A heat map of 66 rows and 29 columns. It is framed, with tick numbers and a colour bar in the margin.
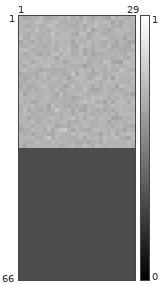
The table splits into 2 rows of 1 panel. Panel 1,1: high, fine-grained, faint in contrast. Panel 2,1: low, flat.
